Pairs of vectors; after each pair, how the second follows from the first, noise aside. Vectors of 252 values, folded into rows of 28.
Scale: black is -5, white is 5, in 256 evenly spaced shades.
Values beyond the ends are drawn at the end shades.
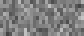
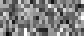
scaled up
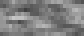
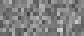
shuffled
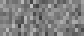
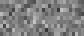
shuffled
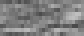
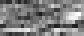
scaled up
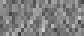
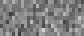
sign-scrambled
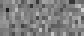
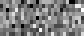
scaled up
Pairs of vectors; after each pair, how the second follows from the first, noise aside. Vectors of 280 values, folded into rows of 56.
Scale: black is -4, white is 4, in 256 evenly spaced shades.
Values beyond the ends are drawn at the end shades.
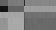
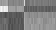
negated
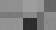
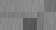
shrunk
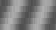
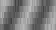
negated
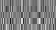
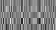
negated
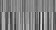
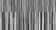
negated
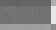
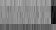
negated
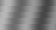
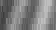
negated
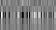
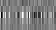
negated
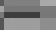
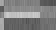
negated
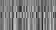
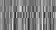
negated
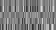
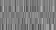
shrunk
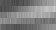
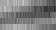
negated
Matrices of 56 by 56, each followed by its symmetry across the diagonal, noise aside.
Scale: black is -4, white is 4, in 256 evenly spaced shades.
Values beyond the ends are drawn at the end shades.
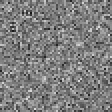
symmetric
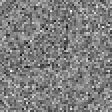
symmetric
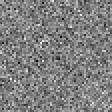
symmetric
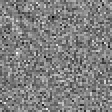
antisymmetric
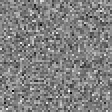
neither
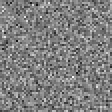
antisymmetric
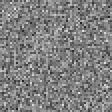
symmetric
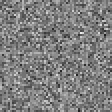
neither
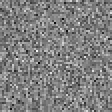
neither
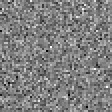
antisymmetric
